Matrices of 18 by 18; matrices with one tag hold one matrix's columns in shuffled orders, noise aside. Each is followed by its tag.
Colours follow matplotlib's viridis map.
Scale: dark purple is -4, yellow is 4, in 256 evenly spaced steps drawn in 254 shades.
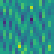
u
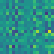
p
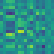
p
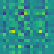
p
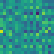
p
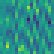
u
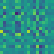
p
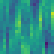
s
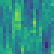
s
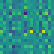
p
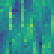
s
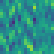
u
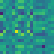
p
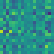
p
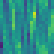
s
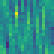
s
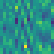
u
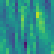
s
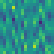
u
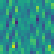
u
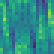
s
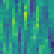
s
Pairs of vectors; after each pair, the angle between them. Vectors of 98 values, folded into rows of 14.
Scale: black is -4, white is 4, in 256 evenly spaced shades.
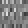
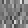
orthogonal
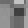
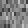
orthogonal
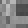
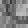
nearly opposite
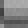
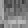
nearly opposite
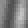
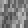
partly aligned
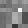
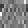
orthogonal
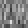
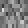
orthogonal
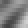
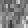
partly aligned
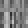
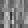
nearly parallel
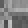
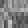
nearly parallel
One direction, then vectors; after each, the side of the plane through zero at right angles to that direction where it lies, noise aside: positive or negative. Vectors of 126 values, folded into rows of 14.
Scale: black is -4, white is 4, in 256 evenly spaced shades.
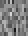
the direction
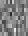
negative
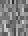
positive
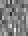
negative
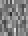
negative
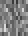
positive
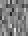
negative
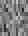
negative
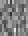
negative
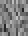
negative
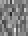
negative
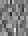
negative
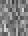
positive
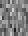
positive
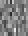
negative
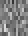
positive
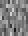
positive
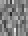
negative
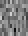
positive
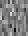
positive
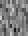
positive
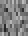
negative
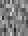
positive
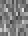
positive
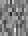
negative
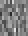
negative
